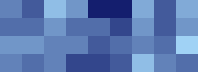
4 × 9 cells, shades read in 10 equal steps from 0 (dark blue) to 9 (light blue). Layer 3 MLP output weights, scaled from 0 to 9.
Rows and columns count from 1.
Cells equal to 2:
3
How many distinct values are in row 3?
5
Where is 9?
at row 3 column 9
